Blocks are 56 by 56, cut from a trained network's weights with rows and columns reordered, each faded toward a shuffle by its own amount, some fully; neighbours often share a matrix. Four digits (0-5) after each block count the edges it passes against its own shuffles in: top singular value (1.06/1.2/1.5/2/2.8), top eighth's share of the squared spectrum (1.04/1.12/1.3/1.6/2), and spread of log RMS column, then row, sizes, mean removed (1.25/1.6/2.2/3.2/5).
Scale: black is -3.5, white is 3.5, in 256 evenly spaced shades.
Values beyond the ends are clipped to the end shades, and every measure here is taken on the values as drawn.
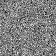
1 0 0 0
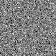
1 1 0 0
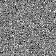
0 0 0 0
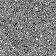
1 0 0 0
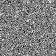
2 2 0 0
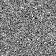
2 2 0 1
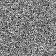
0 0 0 0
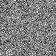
0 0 0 0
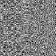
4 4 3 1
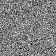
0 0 0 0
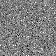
1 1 0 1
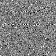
2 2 0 1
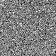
1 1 0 0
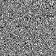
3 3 1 1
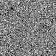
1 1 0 0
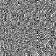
3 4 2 1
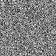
2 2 0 0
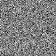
2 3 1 0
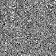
2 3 1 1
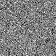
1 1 0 0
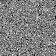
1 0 0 0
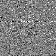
2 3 0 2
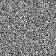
2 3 1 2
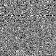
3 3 1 2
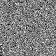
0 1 0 0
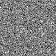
2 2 0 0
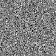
3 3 1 1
